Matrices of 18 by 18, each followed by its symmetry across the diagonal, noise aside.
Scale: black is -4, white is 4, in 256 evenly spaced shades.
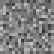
antisymmetric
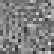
antisymmetric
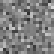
antisymmetric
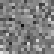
neither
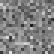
neither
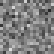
antisymmetric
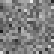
antisymmetric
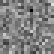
neither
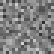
antisymmetric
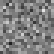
antisymmetric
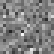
neither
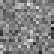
neither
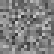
antisymmetric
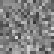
neither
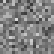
neither
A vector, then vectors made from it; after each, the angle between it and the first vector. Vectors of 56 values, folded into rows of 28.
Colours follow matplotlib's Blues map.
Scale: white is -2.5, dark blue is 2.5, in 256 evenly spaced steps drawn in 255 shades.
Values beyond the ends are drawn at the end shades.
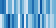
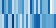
partly aligned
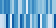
partly aligned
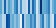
partly aligned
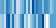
partly aligned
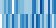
partly aligned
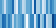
orthogonal
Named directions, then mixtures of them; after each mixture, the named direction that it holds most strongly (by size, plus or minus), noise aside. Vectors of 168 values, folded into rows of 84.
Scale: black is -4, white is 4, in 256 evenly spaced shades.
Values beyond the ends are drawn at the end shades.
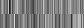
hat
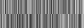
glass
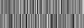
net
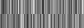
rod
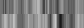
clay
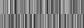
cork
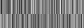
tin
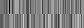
hat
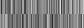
tin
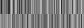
tin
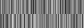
tin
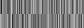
tin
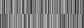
glass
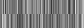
glass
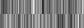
rod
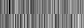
hat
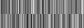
rod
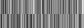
rod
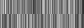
glass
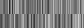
hat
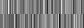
cork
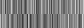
glass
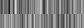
cork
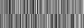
net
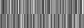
rod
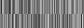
tin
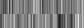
clay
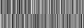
tin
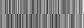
glass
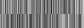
glass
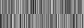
tin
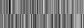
hat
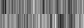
clay
